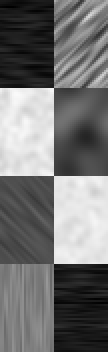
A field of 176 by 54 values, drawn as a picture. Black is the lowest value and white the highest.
It is made of 4 by 2 panels. Panel 1,1: very low, streaked across, faint in contrast. Panel 1,2: middling, slanting up to the right, strong in contrast. Panel 2,1: very high, blotchy, faint in contrast. Panel 2,2: low, smooth. Panel 3,1: low, slanting down to the right, faint in contrast. Panel 3,2: very high, blotchy, faint in contrast. Panel 4,1: middling, streaked downward, faint in contrast. Panel 4,2: very low, streaked across, faint in contrast.
